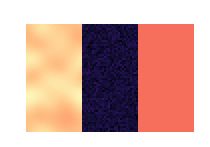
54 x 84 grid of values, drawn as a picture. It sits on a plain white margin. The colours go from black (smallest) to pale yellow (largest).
The table splits into one row of 3 panels. Panel 1,1: very high, smooth, faint in contrast. Panel 1,2: very low, fine-grained, faint in contrast. Panel 1,3: high, flat.
